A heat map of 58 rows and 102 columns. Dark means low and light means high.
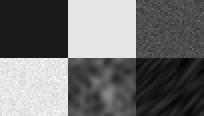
The table splits into 2 rows of 3 panels. Panel 1,1: very low, flat. Panel 1,2: very high, flat. Panel 1,3: low, fine-grained, faint in contrast. Panel 2,1: very high, fine-grained, faint in contrast. Panel 2,2: low, blotchy. Panel 2,3: very low, slanting up to the right, faint in contrast.
